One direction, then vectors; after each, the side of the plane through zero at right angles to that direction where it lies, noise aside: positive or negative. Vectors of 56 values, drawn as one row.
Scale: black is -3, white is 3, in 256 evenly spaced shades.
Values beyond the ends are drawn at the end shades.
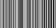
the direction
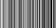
positive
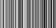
positive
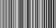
positive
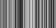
positive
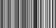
negative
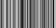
positive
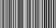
positive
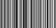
negative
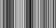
positive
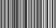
negative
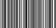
negative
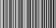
positive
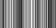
positive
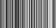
negative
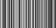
positive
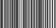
negative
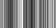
negative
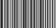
negative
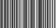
negative
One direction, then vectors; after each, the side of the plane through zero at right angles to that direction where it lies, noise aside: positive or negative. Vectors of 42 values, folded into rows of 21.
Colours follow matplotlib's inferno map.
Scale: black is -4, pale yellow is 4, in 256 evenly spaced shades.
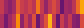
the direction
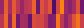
negative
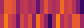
negative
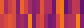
negative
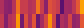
positive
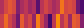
negative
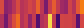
positive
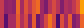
positive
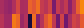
positive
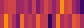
negative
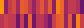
negative
